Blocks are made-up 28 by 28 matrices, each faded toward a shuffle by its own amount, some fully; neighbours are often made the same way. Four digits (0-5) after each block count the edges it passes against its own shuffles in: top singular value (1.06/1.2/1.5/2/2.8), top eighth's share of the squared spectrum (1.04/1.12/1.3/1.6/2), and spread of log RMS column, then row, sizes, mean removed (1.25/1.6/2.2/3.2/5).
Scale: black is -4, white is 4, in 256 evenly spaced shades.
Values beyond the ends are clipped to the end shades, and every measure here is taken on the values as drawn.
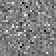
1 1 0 1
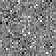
2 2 1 0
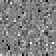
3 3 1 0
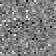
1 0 0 0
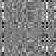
4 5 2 2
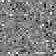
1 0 0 0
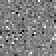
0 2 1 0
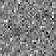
0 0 0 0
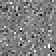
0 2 0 0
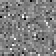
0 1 0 0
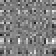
4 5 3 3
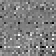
2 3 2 2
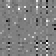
4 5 2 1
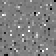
0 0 0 0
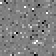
1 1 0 0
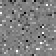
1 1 0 0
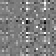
4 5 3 1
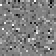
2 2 0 1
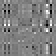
4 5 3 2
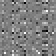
4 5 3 2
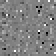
1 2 1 0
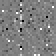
2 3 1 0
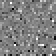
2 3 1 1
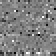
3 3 0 1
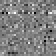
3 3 0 2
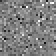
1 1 0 1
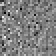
1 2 2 0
